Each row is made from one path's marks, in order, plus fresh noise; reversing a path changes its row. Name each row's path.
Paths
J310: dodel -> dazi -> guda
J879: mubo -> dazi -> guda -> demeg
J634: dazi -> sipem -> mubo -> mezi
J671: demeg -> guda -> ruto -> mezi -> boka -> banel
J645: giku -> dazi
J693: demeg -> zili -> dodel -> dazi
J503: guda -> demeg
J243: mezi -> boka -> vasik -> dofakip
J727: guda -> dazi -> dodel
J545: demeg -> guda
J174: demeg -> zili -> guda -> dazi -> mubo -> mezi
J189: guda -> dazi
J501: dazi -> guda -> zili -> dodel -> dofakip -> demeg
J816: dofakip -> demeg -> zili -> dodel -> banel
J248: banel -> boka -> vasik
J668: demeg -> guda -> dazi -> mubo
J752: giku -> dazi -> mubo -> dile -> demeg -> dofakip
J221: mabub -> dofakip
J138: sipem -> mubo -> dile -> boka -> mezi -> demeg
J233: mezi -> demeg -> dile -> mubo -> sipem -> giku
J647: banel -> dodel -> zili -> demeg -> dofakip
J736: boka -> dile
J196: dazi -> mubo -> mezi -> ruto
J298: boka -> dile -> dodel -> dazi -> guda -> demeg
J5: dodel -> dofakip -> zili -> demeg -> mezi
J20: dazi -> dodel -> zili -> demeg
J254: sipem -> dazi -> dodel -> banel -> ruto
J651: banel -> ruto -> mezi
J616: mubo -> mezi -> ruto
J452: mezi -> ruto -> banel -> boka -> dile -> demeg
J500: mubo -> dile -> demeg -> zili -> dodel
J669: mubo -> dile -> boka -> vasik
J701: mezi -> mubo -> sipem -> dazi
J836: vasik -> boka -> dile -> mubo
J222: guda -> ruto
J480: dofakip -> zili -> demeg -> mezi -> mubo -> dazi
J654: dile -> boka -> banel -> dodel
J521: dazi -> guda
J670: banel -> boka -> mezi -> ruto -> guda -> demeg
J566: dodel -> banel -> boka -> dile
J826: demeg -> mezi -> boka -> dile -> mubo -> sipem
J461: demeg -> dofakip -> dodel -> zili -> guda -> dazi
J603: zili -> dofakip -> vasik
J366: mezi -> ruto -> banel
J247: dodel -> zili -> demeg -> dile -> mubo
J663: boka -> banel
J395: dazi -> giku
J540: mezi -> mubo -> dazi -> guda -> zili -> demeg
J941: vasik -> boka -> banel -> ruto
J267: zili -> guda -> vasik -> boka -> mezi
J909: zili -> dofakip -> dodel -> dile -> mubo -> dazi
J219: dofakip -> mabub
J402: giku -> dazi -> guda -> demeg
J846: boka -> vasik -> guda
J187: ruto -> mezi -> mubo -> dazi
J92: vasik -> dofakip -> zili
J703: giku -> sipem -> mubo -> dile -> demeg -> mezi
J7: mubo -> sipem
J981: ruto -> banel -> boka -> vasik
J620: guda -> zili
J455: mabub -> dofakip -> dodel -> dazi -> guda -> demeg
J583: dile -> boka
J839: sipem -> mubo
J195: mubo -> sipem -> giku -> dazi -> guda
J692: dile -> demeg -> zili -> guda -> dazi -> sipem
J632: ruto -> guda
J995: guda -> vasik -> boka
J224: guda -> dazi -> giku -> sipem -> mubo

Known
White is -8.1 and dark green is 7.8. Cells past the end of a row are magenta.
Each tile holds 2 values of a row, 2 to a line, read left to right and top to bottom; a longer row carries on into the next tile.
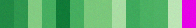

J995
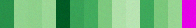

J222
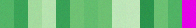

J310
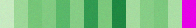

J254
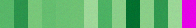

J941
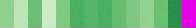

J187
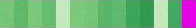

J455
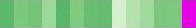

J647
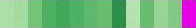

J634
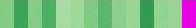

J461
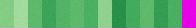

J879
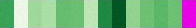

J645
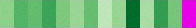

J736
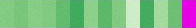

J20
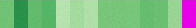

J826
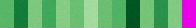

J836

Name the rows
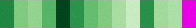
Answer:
J189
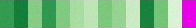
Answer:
J545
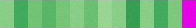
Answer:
J298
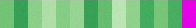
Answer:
J5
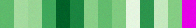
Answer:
J521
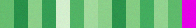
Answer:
J692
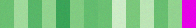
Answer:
J670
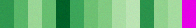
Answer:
J727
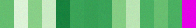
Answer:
J632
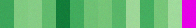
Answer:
J224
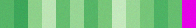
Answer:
J566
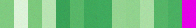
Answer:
J981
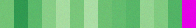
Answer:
J233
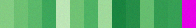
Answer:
J500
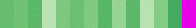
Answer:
J452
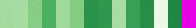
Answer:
J219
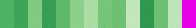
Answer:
J668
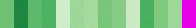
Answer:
J693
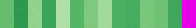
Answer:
J654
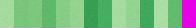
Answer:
J816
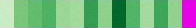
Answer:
J138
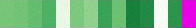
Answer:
J221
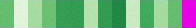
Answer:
J395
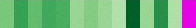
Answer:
J846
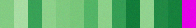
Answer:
J616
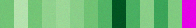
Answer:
J703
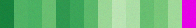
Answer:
J620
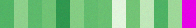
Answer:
J248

